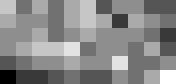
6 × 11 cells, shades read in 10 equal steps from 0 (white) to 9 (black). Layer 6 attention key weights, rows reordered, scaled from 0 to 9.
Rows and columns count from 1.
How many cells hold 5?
13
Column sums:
28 28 23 27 19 22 27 24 26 26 28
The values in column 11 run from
0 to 7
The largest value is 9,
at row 6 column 1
